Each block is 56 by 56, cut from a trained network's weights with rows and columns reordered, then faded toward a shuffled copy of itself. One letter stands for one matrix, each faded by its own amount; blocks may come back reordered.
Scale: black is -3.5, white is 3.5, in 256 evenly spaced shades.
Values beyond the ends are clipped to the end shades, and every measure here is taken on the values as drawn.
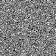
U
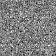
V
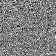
U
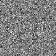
V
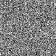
U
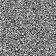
V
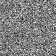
V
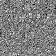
V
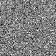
V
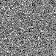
V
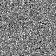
V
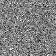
V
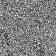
V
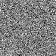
V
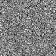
U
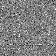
V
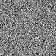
U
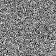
U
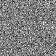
U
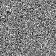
V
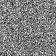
V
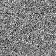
V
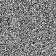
V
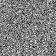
V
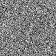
U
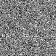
V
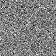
V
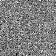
V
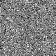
V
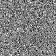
U
